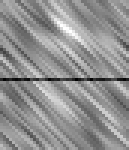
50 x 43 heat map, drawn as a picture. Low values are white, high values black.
The ninth with the lowest average is the top middle. Row 27 differs from the rows beside it. The distribution is heavy-tailed on both sides.
